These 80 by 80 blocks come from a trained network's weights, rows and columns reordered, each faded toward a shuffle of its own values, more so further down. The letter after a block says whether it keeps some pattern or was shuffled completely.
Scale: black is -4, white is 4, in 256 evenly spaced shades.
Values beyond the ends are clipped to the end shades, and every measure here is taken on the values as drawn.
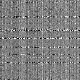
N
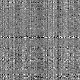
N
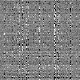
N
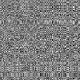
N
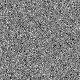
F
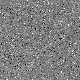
F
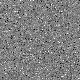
F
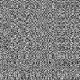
N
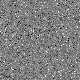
F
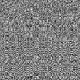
N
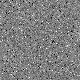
F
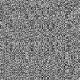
N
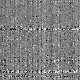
N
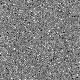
F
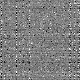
N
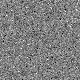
F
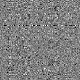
N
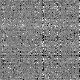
N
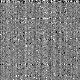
N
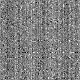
N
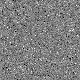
F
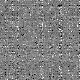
N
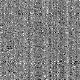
N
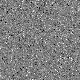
F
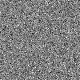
F
